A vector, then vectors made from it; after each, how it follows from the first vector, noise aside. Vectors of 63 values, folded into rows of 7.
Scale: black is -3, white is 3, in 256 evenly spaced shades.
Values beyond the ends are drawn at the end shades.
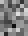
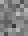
shrunk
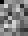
wrapped around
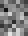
wrapped around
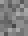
shrunk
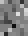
partly zeroed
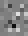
partly zeroed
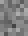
shrunk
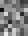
wrapped around
